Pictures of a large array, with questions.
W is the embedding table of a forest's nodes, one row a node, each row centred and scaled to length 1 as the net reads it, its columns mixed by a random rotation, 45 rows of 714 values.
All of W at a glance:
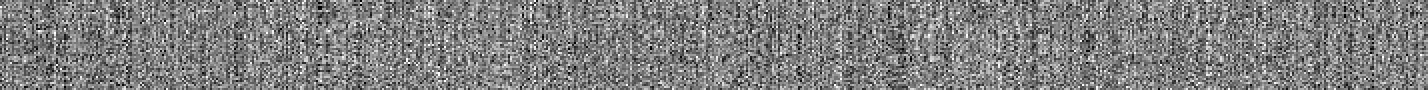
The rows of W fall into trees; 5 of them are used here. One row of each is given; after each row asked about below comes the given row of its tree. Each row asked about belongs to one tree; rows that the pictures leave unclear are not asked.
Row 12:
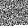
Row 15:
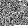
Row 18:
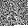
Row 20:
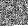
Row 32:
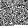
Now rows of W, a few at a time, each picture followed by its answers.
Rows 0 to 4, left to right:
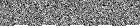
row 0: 18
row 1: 32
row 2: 18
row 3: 32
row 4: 32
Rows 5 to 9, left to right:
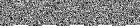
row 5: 15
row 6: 32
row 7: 32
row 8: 32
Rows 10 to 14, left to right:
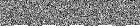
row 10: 20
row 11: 32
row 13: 18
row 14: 12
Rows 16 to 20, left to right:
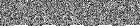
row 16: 15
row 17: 18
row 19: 18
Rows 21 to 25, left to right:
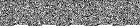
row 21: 18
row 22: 32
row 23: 18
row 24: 18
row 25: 20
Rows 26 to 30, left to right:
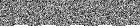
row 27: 15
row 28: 12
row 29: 12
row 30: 12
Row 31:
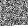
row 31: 20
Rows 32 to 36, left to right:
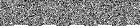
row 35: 32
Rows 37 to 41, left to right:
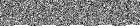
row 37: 18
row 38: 15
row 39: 20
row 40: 18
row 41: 15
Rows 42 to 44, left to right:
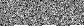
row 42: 32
